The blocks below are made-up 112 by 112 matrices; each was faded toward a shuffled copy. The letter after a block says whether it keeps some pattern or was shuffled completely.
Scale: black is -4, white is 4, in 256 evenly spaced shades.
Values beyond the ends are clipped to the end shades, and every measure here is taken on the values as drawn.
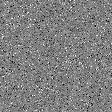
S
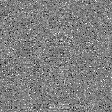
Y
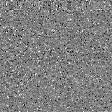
Y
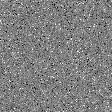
S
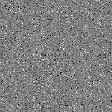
Y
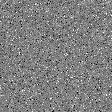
S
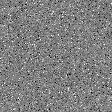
S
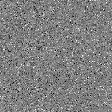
Y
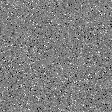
S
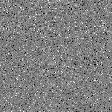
Y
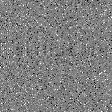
Y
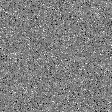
S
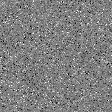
S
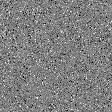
S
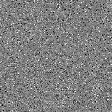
Y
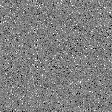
Y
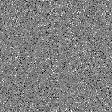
Y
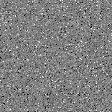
Y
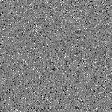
Y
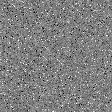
S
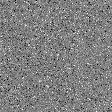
S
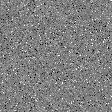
S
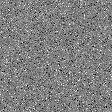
S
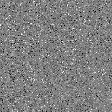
Y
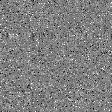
Y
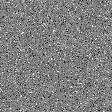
S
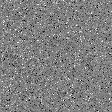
S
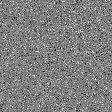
S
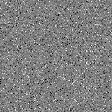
Y
